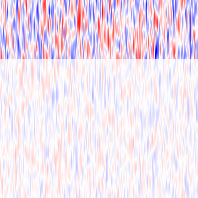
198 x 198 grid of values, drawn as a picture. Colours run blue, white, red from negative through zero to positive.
Histogram: heavy tails on both sides. Mirror symmetry: none. Slope: none. Average level on the scale: 50%. Grain: streaks running down. Seam: horizontal, 30% of the way down, the bottom part calmer.
